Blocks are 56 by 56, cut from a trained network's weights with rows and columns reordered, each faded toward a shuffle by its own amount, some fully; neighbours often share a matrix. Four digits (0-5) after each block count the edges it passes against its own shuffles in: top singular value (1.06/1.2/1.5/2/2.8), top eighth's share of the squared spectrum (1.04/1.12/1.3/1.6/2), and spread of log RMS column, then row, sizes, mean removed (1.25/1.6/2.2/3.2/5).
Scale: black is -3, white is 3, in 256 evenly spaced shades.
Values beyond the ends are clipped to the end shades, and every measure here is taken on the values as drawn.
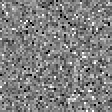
0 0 0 0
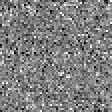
1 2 0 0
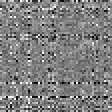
4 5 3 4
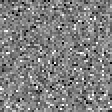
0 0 0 0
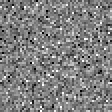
0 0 0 0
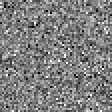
0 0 0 0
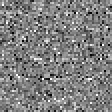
2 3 0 2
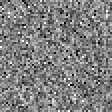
1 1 0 0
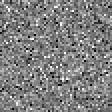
0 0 0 0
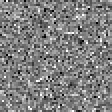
2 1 0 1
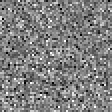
0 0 0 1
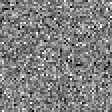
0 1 0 0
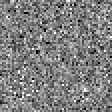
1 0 0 0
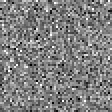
1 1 0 0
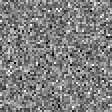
0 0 0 0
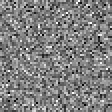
2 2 0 1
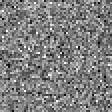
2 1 0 0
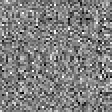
3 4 1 2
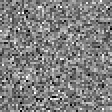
2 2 0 1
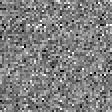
2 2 1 1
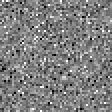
1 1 0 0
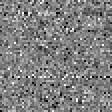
3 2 0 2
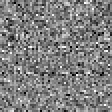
3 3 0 2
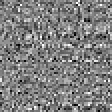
4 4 1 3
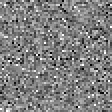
2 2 0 1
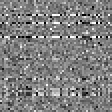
4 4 0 3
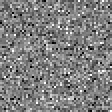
2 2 0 1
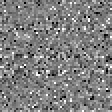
3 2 0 1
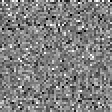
3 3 0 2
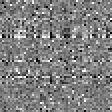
4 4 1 3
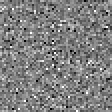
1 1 0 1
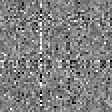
3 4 2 2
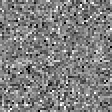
1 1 0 0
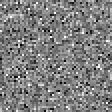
2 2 0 1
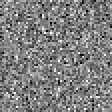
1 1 0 0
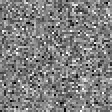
1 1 0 0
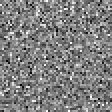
1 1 0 0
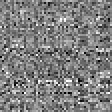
3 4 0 3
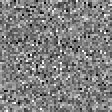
0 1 0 0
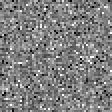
0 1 0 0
